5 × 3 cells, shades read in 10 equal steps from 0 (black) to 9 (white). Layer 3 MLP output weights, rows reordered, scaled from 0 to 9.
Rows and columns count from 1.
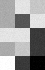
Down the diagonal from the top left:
6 3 2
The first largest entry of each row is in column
2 3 1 2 1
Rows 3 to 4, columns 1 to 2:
8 8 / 6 7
